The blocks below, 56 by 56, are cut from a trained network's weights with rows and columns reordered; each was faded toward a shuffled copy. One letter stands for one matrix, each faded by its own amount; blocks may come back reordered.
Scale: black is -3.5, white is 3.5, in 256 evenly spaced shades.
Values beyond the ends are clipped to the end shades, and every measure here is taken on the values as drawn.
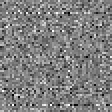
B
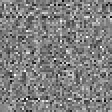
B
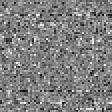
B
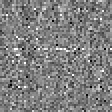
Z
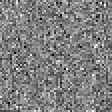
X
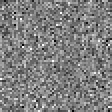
Z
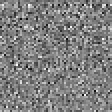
B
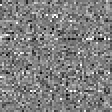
B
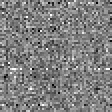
X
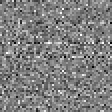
B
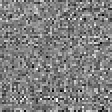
B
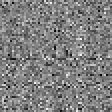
B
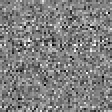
B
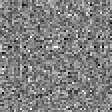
X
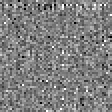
X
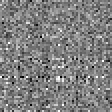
X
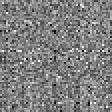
X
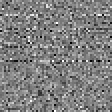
B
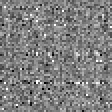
X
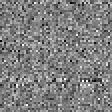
B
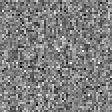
Z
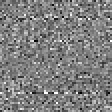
B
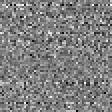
B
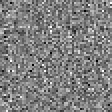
X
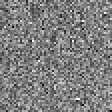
Z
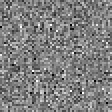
X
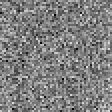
Z
